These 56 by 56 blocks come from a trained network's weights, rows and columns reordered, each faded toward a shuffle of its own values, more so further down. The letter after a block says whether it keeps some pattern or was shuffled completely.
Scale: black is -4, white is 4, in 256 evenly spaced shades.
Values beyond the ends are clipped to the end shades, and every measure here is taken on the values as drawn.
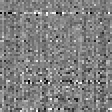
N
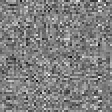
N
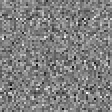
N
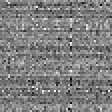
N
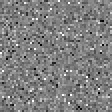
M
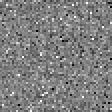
M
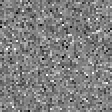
M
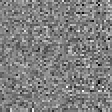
N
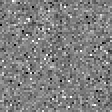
M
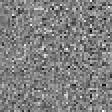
N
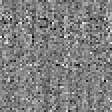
N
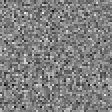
N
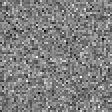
M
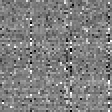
N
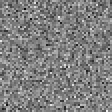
M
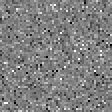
M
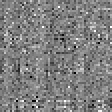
N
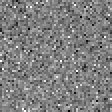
M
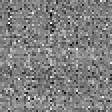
N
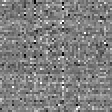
N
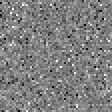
M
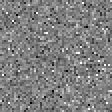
M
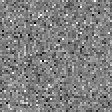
M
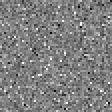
M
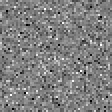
M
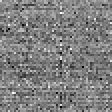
N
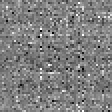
N
